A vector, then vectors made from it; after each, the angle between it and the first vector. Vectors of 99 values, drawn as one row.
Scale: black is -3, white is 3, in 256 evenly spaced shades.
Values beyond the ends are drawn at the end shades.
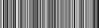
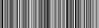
partly opposed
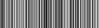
partly opposed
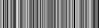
nearly parallel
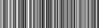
partly aligned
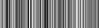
orthogonal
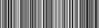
orthogonal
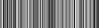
nearly parallel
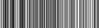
partly aligned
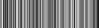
nearly parallel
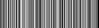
orthogonal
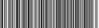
nearly opposite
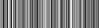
partly aligned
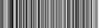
partly opposed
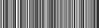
nearly parallel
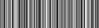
orthogonal
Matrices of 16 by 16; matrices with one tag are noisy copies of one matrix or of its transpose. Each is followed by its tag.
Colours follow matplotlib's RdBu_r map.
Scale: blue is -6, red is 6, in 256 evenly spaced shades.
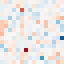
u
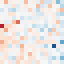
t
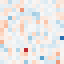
u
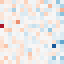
t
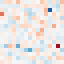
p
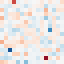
p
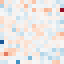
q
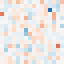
p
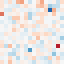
p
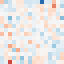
q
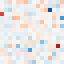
p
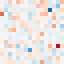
p
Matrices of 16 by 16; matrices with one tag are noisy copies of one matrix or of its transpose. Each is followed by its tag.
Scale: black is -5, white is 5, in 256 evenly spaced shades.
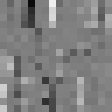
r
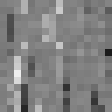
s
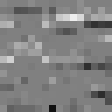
s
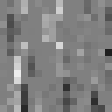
s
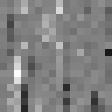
s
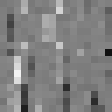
s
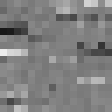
r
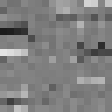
r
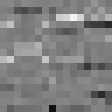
s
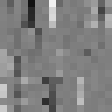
r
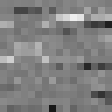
s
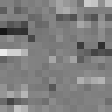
r
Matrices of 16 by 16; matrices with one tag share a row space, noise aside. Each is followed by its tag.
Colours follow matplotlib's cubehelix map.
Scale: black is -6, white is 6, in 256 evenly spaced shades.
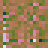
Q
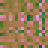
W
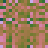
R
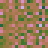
W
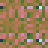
W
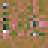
Q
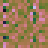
Q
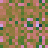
W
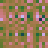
W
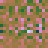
W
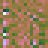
Q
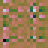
Q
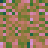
R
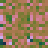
R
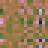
W
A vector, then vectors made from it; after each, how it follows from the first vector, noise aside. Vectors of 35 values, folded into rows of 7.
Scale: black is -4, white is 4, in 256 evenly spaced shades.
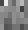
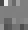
partly zeroed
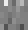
partly zeroed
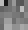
negated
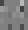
partly zeroed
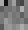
negated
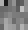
negated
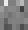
partly zeroed
